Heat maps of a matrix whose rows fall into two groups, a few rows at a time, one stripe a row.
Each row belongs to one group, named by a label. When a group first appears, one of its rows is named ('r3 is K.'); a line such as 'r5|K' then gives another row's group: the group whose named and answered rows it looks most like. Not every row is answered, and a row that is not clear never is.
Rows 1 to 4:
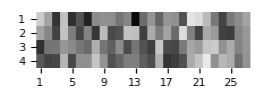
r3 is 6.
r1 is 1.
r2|1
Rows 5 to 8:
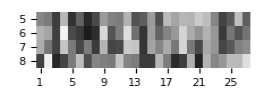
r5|1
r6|1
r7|1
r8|6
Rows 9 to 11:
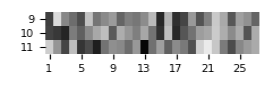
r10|6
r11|1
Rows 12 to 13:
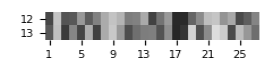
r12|6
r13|6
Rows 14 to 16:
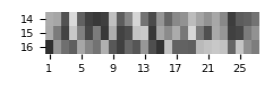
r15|1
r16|6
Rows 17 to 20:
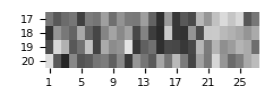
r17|6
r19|6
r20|1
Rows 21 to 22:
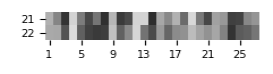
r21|1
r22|1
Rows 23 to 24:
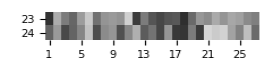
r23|6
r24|6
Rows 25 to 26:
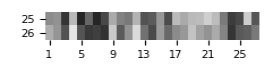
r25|1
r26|1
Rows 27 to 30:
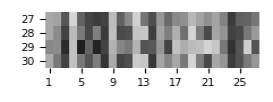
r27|1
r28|1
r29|1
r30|1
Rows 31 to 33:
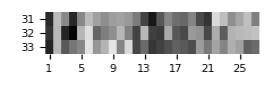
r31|6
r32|6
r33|6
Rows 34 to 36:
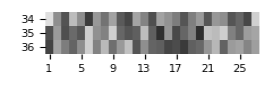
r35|6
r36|6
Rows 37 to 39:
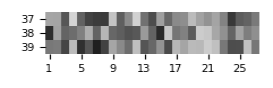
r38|6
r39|1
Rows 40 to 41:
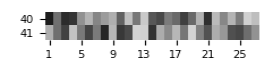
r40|6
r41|1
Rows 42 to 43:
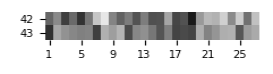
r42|6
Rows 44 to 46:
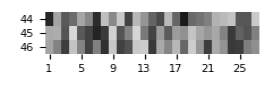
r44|6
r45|1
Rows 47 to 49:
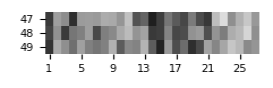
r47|6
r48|6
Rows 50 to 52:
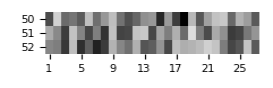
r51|1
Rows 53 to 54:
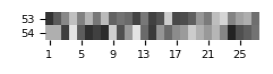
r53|6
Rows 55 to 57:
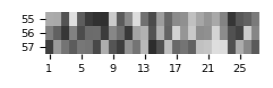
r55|1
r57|6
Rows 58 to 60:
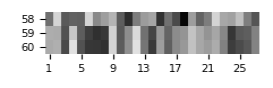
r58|6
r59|1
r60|1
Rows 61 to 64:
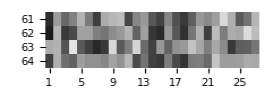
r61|6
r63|1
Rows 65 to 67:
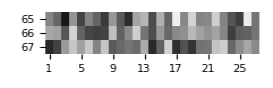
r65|1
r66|1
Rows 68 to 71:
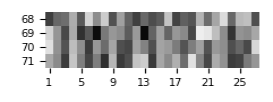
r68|6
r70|1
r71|1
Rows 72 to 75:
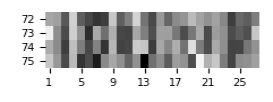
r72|1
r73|1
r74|1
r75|1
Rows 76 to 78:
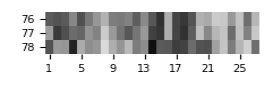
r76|6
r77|6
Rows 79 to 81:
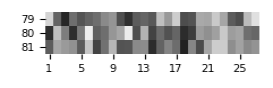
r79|1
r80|6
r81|6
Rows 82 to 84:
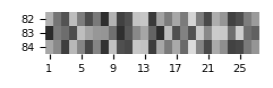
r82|1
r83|6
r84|1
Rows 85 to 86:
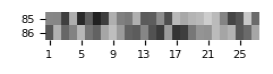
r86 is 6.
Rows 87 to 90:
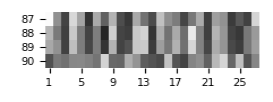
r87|1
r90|6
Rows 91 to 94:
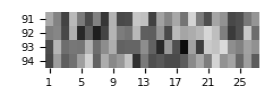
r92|1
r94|6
